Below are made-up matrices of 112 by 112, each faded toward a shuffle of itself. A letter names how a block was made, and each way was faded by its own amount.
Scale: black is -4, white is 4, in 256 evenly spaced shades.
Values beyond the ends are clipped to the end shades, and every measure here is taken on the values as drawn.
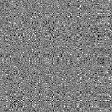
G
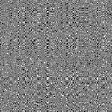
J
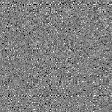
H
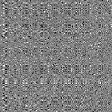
J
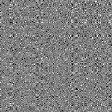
J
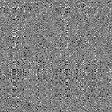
G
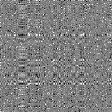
J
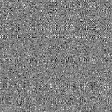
H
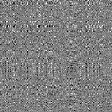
G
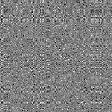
J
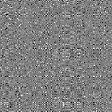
J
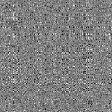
G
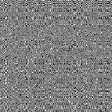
J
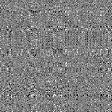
G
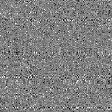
H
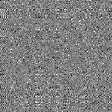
H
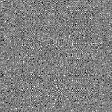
H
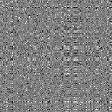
J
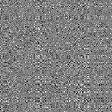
J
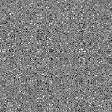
H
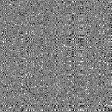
J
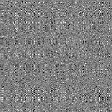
G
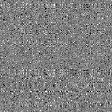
H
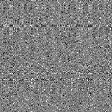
H
